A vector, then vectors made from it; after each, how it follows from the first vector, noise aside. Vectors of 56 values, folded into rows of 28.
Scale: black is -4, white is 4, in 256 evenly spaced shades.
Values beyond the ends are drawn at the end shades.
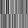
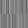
shrunk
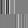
partly zeroed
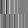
partly zeroed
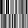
scaled up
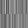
shrunk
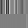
partly zeroed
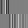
partly zeroed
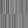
shrunk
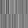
shrunk
